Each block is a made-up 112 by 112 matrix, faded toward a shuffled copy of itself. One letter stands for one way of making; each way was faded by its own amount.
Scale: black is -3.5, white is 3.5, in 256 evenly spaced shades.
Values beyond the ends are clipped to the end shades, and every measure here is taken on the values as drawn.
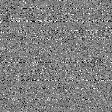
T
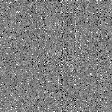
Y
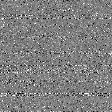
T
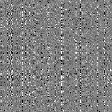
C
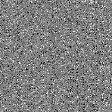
Y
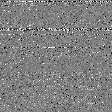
T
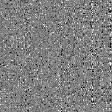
Y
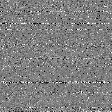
T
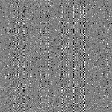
C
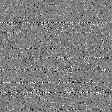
T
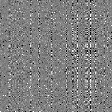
C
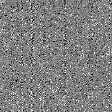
Y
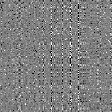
C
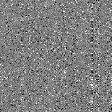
Y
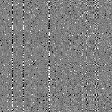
C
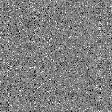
Y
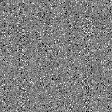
Y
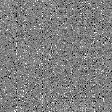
Y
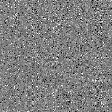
Y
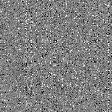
Y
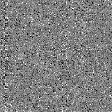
Y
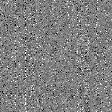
Y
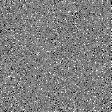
Y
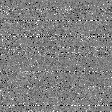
T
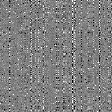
C
